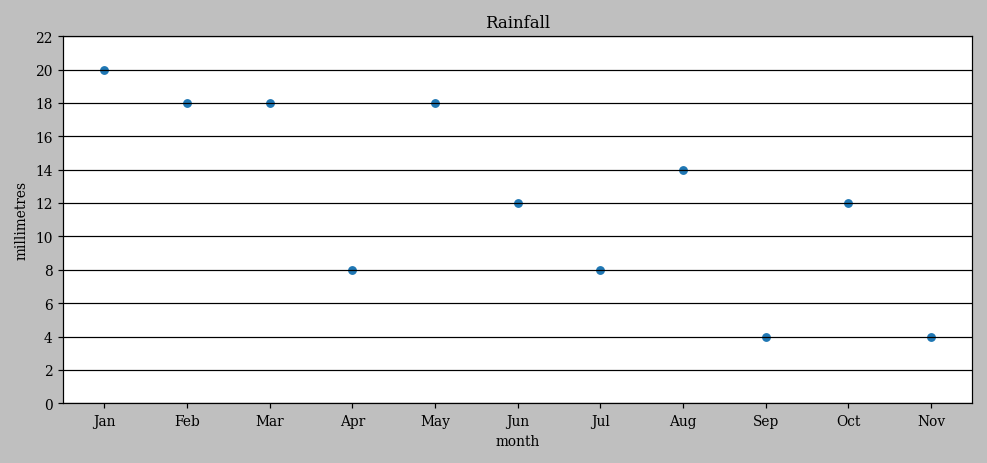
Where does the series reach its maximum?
Jan
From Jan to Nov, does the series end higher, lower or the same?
lower
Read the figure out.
Title: Rainfall
x-axis: month, ticks Jan Feb Mar Apr May Jun Jul Aug Sep Oct Nov
y-axis: millimetres, ticks 0 2 4 6 8 10 12 14 16 18 20 22
Values:
20 18 18 8 18 12 8 14 4 12 4
